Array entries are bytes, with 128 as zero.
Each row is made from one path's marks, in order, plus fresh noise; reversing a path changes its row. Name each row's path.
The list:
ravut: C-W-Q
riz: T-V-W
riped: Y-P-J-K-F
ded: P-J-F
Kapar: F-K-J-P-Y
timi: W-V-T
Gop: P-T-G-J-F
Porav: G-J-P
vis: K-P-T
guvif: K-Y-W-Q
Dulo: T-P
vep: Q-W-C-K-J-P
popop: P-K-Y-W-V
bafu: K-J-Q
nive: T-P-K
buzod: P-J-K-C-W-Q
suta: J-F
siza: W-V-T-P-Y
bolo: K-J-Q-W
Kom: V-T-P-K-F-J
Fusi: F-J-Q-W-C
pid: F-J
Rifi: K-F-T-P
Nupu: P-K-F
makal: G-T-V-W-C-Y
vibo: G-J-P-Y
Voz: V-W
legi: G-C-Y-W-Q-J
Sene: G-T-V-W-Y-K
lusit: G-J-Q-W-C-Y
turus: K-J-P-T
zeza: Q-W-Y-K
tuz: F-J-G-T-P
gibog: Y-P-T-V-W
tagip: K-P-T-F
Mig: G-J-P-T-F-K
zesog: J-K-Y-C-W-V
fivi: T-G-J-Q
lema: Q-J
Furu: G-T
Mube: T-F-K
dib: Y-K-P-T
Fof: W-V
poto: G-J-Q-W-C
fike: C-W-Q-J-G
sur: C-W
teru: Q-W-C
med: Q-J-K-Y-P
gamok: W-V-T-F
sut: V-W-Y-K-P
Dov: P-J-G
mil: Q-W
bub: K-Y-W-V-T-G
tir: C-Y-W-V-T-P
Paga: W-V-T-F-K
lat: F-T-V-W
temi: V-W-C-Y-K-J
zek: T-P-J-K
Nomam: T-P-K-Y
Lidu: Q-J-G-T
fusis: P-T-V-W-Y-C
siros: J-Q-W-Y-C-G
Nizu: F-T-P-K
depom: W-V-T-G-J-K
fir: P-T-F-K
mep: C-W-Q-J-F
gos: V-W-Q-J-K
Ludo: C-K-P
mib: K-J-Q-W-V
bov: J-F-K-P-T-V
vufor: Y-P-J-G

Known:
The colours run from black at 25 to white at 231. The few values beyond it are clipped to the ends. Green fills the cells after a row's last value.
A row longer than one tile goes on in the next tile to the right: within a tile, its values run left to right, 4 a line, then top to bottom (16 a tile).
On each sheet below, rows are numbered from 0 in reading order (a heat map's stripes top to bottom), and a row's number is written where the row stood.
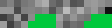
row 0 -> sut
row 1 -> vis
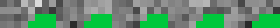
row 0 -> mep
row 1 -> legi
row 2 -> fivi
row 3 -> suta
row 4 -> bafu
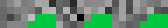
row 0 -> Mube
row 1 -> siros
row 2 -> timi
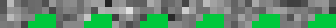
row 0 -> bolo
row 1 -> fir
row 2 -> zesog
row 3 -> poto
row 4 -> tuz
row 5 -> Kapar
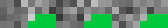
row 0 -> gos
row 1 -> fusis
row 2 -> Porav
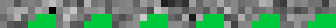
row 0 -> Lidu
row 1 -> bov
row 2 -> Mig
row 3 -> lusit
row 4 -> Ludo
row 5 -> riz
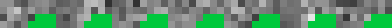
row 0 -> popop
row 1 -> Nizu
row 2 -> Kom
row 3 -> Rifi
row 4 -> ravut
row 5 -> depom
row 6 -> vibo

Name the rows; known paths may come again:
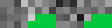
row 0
gos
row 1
lusit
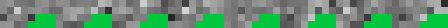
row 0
Fof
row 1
Furu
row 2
Nupu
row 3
poto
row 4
Dulo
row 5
nive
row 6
guvif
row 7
Mube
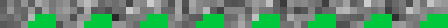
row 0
Sene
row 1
ded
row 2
Fusi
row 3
timi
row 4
Nomam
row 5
riz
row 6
riped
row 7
teru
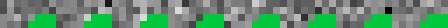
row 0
sur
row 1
Mig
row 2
zek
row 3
buzod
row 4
tagip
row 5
med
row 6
turus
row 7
Rifi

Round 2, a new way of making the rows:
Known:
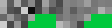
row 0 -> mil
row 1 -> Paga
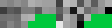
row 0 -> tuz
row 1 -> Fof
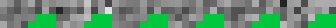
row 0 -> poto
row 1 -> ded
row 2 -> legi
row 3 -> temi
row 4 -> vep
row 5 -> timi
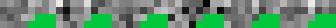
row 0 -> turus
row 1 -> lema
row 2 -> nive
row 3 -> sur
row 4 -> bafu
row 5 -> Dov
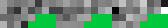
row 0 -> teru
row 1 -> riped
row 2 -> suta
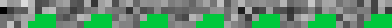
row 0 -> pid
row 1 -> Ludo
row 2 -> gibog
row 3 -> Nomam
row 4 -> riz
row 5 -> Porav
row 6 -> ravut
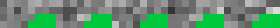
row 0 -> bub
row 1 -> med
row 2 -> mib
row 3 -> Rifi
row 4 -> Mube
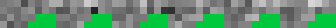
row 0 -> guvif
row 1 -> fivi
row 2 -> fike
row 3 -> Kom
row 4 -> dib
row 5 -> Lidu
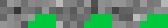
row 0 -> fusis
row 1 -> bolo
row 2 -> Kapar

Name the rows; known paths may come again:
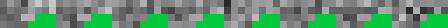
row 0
vis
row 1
Nizu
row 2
poto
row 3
riped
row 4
gamok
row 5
Fusi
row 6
zek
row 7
riz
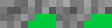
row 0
lusit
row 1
siros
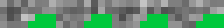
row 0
med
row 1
buzod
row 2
vufor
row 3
Mig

